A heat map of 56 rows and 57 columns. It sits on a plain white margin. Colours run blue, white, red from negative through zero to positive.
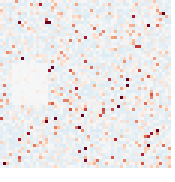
Mirror symmetry: none. Seam: none. Calmest part: middle left. Histogram: skewed, a long tail of high values. Stripes: none. Grain: fine. Odd rows or columns: none. Average level on the scale: 50%. Odd patch: calmer, in the middle left.
